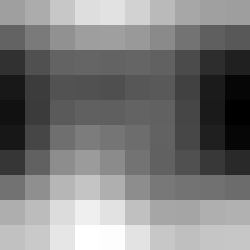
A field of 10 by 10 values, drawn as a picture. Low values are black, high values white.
Ninth with the highest average: bottom middle. Lone odd cells: none. Calmest part: centre. Ninth with the lowest average: middle right. Average level on the scale: 50%.
